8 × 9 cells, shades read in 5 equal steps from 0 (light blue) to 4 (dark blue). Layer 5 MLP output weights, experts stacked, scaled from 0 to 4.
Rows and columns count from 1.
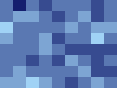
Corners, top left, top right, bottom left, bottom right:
2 2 1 2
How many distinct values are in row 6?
3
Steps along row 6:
same up down up down up up down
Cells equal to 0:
3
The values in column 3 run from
0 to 3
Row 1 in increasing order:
2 2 2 2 2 2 3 3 4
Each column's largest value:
2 4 3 3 3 3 3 3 3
